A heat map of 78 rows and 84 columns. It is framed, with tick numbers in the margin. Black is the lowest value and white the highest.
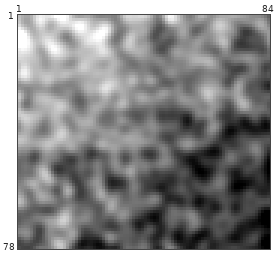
Lone odd cells: none. Slope: up to the top left. Ninth with the lowest average: bottom right. Stripes: none. Mirror symmetry: none. Ninth with the highest average: top left.
